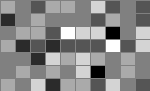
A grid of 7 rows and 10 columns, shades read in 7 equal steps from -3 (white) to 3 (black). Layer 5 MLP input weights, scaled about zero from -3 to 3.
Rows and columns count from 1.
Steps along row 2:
down down up same same up down up up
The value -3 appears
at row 3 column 5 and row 4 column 8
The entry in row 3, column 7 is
-2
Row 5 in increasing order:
-2 -2 -1 -1 -1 0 0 0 0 2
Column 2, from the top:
0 0 -1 2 0 -1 0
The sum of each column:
-1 0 0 1 -5 -6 1 -2 -1 -1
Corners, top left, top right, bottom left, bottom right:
-1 1 -1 1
